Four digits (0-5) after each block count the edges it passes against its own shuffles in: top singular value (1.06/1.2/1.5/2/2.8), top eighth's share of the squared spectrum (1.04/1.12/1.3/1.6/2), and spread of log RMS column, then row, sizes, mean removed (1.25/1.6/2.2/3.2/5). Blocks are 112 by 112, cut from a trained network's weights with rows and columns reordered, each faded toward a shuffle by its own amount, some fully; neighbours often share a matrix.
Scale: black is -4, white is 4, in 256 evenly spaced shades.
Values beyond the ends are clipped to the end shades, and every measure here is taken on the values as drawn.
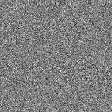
3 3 1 1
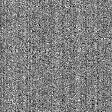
3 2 0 2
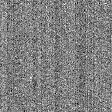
3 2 0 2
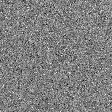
0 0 0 0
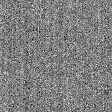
2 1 0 0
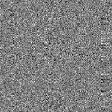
4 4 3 2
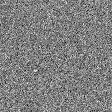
1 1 0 0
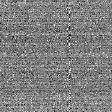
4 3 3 1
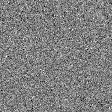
2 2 0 0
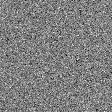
0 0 0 0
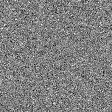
0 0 0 0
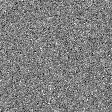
0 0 0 0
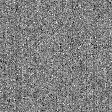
2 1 0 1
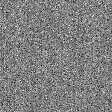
1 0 0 0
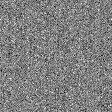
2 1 0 0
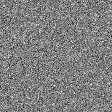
0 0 0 0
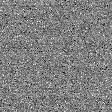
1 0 0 0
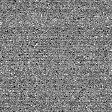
3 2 2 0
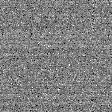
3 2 1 0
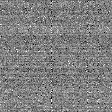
3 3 2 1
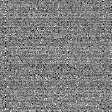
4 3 3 1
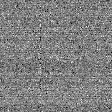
3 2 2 0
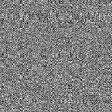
4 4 3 2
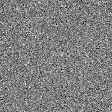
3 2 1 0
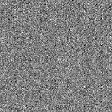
3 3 2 2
